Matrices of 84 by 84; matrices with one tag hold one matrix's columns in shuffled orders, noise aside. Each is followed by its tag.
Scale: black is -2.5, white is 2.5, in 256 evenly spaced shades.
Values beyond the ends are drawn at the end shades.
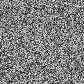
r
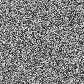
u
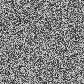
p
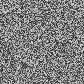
u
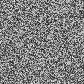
u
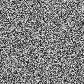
u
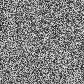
p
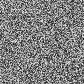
u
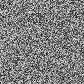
u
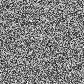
u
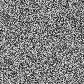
p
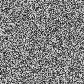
p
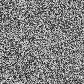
r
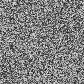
p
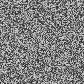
r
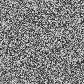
u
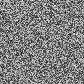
u
